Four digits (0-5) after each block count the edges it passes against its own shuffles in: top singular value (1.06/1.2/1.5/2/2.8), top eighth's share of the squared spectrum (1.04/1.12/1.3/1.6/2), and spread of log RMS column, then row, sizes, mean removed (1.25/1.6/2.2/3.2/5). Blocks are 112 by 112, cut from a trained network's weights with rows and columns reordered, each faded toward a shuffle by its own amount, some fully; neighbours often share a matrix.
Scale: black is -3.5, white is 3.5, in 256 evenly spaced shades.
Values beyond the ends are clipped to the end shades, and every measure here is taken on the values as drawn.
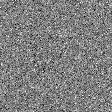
0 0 0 0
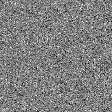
2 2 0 0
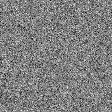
0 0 0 0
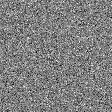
0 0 0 0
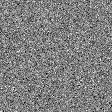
1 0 0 0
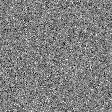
0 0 0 0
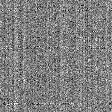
3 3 0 2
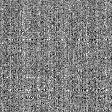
3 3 1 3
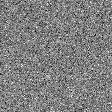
0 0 0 0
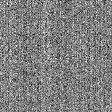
3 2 1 2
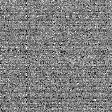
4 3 2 1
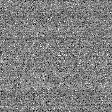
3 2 1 0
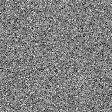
2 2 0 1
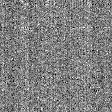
3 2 0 2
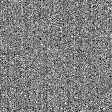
2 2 0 1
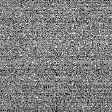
3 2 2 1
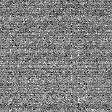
4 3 2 1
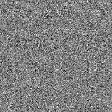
3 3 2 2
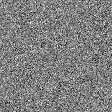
2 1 0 0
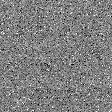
1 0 0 0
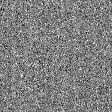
1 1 0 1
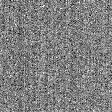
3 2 0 1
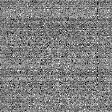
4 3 3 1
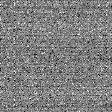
3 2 2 0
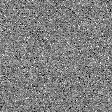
1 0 0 0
